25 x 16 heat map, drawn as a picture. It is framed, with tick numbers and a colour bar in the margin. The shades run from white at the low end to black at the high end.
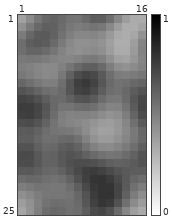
Ninth with the lowest average: top right. Odd rows or columns: none. Grain: blotchy. Ninth with the highest average: bottom middle. Histogram: bell-shaped.
